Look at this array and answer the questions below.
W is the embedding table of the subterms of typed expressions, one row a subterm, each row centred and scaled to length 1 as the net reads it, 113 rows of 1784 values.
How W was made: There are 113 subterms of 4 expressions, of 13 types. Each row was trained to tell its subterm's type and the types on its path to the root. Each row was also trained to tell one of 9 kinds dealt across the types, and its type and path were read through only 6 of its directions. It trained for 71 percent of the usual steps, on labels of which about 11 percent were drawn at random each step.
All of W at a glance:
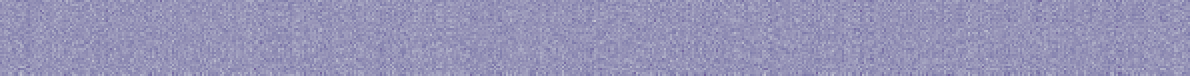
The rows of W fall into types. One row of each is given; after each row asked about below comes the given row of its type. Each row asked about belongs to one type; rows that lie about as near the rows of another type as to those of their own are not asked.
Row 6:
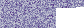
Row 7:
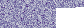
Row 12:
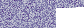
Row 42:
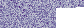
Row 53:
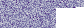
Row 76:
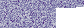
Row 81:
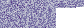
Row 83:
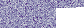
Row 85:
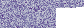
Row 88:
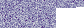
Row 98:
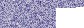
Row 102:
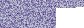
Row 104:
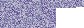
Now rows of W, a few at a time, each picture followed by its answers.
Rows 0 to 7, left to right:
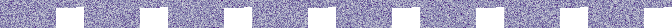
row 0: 53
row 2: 88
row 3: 6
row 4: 102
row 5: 98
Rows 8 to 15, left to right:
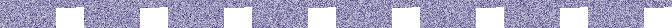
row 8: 76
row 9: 42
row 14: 6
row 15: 53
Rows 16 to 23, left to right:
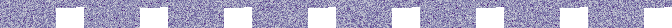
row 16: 81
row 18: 42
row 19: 6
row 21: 7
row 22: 98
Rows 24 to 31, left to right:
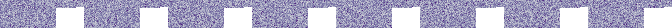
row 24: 88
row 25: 81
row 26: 102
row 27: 6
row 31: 6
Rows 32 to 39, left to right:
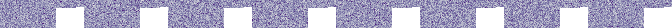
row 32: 88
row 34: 7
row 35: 104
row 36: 81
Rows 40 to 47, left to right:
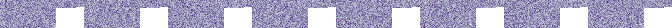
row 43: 88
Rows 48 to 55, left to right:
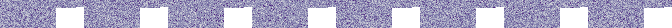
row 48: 76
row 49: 53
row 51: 98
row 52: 102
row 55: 81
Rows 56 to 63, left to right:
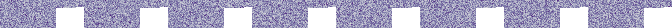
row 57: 102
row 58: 102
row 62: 104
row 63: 7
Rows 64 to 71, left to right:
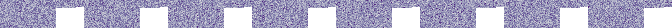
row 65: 98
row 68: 83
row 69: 88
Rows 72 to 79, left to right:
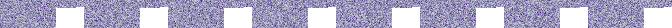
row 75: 98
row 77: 88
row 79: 81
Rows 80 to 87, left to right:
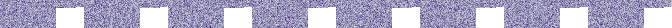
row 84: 42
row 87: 53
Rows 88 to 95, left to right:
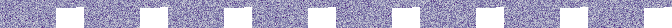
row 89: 53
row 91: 7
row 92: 102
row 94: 53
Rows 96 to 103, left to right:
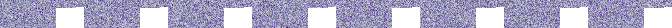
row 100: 81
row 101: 6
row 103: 102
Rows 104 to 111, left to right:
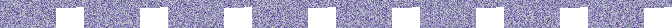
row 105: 53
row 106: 98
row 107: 83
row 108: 81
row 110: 76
